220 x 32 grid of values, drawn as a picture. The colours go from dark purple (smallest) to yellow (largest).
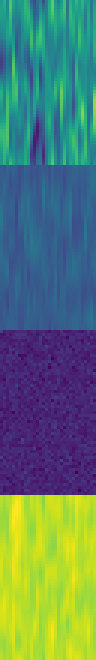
It is made of 4 by 1 panels. Panel 1,1: middling, streaked downward, strong in contrast. Panel 2,1: low, streaked downward, faint in contrast. Panel 3,1: very low, fine-grained, faint in contrast. Panel 4,1: very high, streaked downward, faint in contrast.
